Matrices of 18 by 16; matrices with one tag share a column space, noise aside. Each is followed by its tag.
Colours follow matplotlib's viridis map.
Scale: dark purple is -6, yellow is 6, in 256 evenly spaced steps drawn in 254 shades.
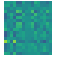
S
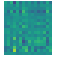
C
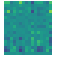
C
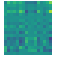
C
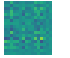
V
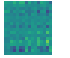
C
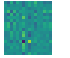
S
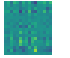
C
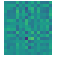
V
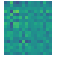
S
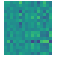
S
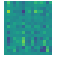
C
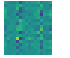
V
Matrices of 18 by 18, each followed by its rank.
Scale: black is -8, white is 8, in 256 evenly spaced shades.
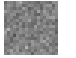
full rank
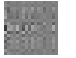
two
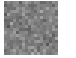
full rank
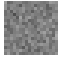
full rank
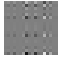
one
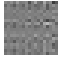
three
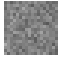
full rank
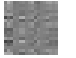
two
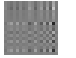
one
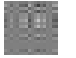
one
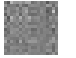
three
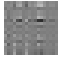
two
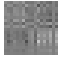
two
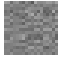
three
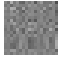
three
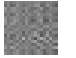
three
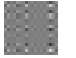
one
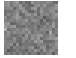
full rank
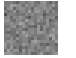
full rank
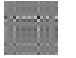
one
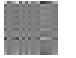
one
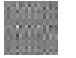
two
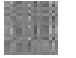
two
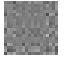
three
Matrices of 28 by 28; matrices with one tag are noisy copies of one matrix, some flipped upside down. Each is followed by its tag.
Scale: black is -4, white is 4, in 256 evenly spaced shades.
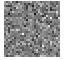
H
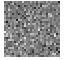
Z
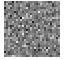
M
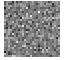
M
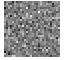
M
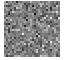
H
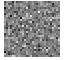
M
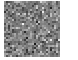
H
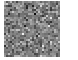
H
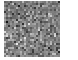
Z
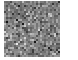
Z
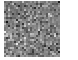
Z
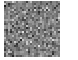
M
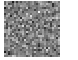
M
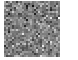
H
